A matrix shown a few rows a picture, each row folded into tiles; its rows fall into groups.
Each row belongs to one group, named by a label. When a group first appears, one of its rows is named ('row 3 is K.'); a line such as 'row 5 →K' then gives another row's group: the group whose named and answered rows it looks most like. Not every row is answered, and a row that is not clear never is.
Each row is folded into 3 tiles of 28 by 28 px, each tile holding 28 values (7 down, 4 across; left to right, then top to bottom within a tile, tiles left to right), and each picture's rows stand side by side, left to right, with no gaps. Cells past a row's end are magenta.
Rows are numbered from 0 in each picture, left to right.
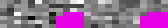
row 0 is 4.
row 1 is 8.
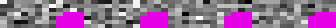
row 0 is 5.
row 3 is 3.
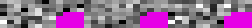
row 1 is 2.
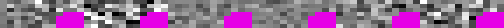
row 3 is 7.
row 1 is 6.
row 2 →3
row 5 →5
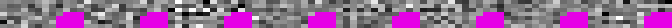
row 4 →2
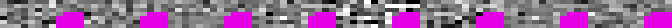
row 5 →2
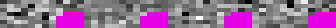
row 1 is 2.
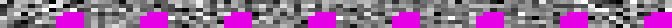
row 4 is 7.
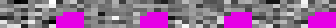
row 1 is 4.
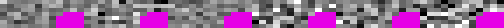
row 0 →5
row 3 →3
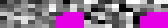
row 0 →6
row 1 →5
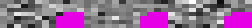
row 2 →8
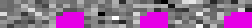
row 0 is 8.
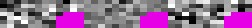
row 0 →6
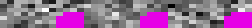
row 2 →6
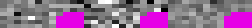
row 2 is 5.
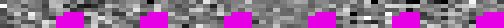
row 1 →6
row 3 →3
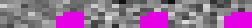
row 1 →6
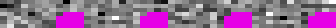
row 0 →6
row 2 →5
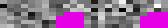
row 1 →2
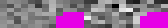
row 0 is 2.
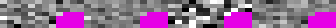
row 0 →7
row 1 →7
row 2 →3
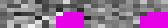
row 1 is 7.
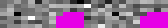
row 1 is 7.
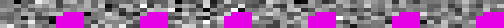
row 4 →7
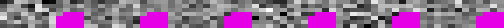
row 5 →2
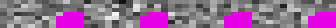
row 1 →6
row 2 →3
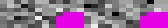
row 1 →6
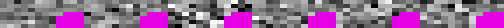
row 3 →7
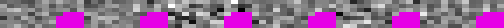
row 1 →6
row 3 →3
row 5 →3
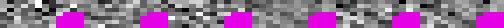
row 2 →7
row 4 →6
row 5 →6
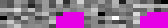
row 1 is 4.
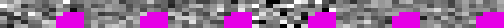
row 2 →6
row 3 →7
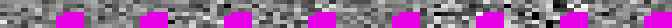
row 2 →3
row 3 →6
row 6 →6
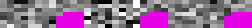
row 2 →5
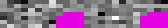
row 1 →4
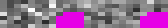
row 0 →8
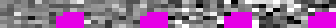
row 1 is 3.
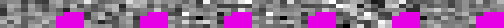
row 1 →5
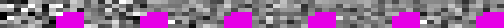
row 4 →7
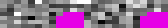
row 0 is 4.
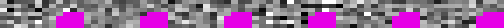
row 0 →2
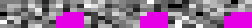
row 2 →6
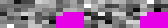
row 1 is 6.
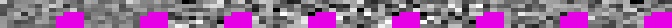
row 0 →5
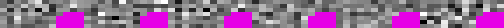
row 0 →2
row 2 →2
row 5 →3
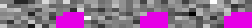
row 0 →7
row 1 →7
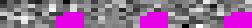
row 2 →8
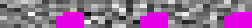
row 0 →7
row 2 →5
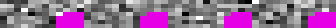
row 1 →5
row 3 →5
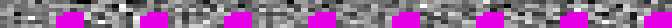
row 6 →6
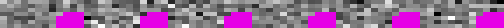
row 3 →7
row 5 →4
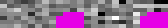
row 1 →4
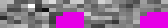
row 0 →5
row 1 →8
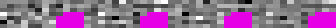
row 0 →3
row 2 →4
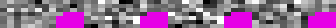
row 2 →8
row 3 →5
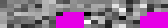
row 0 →2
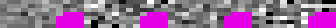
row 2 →5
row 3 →4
